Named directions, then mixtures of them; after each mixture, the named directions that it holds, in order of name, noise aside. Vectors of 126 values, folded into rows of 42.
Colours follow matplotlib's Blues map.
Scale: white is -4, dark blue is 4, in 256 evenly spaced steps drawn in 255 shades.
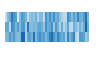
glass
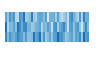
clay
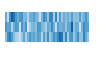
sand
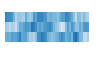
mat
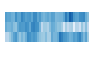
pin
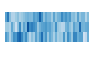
mat, sand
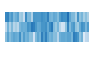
clay, mat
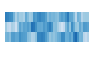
mat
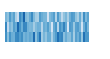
clay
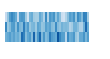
clay, glass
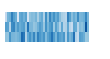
glass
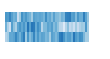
glass, mat, pin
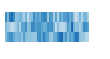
mat, sand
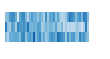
clay, glass, pin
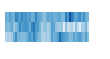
pin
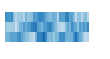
mat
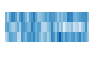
glass, pin, sand
